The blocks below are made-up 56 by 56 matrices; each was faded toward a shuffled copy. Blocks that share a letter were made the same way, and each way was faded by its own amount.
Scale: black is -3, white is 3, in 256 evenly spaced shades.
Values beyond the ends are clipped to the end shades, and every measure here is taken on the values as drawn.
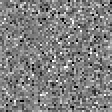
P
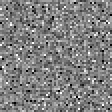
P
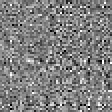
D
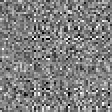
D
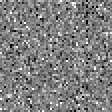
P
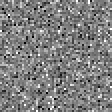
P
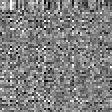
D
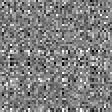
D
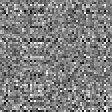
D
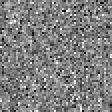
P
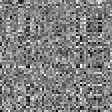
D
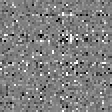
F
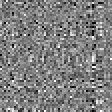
D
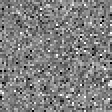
P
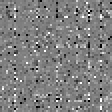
F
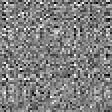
D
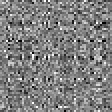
D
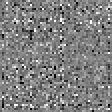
F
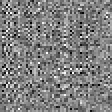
D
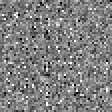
P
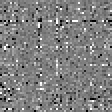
F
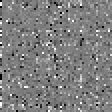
F
